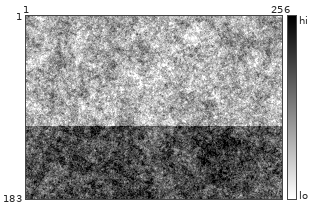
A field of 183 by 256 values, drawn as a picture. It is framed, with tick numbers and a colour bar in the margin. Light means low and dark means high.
No regular stripes run through it. The texture is blotchy. The bottom part is higher, past a seam about 60% of the way down.
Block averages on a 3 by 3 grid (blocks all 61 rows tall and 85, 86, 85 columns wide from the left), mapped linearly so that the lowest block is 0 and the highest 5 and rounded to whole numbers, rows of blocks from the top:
0 0 0 / 1 1 1 / 5 5 5
